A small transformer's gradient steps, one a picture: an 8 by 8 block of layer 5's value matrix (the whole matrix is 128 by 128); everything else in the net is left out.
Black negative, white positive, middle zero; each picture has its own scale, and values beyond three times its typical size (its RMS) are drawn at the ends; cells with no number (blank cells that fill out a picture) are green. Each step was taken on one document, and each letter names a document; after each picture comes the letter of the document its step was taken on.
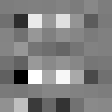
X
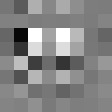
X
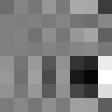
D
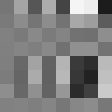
D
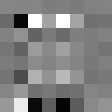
X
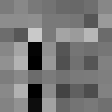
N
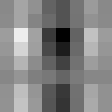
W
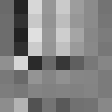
X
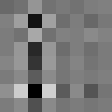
N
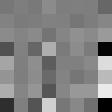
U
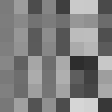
D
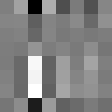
N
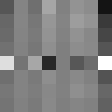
U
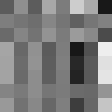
D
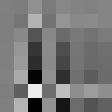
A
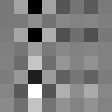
A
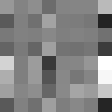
U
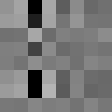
N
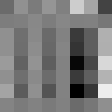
D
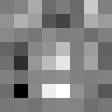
W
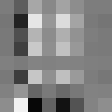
X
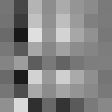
X
